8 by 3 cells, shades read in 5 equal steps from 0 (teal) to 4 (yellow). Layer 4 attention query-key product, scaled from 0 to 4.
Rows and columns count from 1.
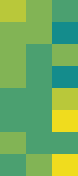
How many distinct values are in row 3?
2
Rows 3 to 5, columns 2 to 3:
1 2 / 1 0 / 1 3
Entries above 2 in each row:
1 0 0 0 1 1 0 1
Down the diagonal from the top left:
3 2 2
